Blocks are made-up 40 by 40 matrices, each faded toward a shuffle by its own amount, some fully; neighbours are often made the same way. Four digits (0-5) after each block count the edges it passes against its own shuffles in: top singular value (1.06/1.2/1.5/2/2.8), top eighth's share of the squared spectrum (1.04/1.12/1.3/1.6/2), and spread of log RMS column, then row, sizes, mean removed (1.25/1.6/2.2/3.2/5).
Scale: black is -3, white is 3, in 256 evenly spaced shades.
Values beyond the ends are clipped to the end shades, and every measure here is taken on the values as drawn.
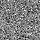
1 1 0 0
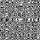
4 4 2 2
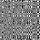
4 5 3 3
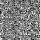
3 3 1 1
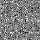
3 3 1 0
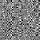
4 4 2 1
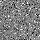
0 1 0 0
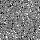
0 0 0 0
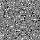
3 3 1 1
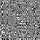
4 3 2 2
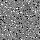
1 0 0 0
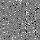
3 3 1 0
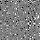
3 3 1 1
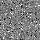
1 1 1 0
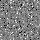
0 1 0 0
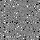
3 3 1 1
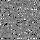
3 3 0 1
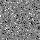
0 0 0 0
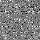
1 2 0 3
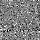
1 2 0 2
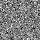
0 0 0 0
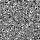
0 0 0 0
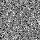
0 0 0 0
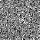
0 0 1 0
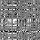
4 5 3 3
